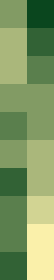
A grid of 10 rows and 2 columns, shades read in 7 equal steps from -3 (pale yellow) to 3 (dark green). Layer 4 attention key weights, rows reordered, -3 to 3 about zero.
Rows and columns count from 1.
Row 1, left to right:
0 3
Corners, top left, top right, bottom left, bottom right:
0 3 2 -3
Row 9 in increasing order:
-3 1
